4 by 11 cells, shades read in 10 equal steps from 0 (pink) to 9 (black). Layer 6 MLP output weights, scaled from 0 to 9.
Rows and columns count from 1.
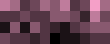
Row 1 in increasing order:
0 2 2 3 3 3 4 5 5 6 6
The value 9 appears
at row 4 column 6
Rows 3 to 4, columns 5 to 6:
6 7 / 6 9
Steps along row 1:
up up down down up down up down down up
